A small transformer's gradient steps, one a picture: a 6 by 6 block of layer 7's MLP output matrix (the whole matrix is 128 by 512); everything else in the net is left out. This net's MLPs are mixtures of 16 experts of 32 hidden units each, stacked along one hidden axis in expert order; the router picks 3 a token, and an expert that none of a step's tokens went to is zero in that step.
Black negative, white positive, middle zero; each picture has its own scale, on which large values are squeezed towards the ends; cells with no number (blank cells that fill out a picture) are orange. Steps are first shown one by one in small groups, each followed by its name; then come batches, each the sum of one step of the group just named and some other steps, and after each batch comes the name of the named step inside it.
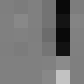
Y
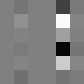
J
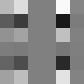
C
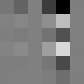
J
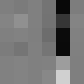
Y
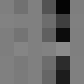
J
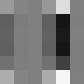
C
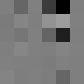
C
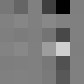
Y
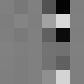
Y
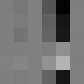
C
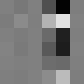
Y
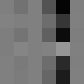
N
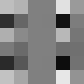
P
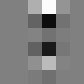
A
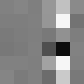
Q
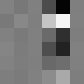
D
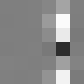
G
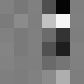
D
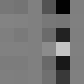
N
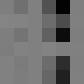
N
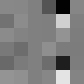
P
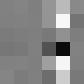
Q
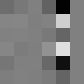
A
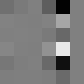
A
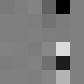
A
